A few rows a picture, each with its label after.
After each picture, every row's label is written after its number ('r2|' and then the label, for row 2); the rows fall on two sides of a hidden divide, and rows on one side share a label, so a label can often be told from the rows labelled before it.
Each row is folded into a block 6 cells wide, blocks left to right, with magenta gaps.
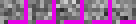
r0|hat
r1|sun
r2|hat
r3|hat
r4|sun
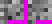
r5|sun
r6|hat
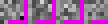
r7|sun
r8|sun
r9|sun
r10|sun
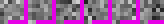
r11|hat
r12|sun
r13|hat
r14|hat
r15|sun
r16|sun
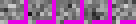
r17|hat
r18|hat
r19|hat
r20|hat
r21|sun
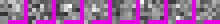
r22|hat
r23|sun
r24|hat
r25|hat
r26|hat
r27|sun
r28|hat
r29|hat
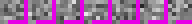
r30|hat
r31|sun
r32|sun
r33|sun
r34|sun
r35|hat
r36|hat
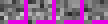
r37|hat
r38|hat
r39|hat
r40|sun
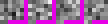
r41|hat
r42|hat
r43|hat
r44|hat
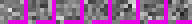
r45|hat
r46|sun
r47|hat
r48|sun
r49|hat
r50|sun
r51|hat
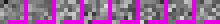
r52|sun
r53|sun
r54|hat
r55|hat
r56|sun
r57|sun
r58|hat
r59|sun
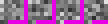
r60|sun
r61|sun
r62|hat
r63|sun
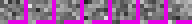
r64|sun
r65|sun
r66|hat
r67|hat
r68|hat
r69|sun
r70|hat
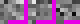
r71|hat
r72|sun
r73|sun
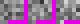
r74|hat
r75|hat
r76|hat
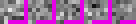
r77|hat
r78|sun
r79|hat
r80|sun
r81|hat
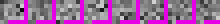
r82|hat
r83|sun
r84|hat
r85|hat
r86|sun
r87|sun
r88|hat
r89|hat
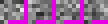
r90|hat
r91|sun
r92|sun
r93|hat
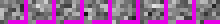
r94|sun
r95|hat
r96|hat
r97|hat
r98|sun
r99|hat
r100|sun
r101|sun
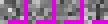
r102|sun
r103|hat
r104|hat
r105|sun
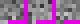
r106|sun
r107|hat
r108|sun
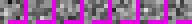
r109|sun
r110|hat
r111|sun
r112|sun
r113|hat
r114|hat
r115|hat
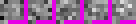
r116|sun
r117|hat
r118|hat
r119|hat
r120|hat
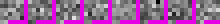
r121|hat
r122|sun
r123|hat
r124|sun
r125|sun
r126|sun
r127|sun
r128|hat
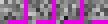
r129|sun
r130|sun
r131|hat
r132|hat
